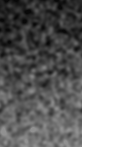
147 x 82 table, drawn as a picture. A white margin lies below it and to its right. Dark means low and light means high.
The ninth with the lowest average is the top left. There are no regular stripes. No single row or column stands out from its neighbours. There is an overall slope up to the bottom. The texture is blotchy. On average the colour sits 30% of the way up the scale.
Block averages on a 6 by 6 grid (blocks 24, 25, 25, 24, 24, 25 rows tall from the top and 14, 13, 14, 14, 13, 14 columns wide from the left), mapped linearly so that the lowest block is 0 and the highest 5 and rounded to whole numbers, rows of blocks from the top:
0 0 1 1 1 1
0 1 1 1 1 1
2 2 2 2 2 3
3 3 3 3 3 4
4 3 4 4 4 4
5 5 5 5 5 5
